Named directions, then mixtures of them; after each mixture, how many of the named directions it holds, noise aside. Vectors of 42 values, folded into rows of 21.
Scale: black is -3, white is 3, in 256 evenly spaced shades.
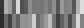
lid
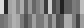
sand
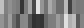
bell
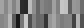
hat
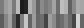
two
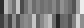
one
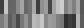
three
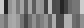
one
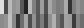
two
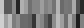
one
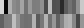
one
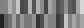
three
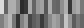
three
